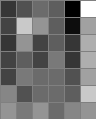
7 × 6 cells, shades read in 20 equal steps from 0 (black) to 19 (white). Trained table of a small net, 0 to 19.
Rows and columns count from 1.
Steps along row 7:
down up down up up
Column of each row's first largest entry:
6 2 6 6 6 6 1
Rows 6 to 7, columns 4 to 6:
8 7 15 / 8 10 11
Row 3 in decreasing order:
13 11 7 5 4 4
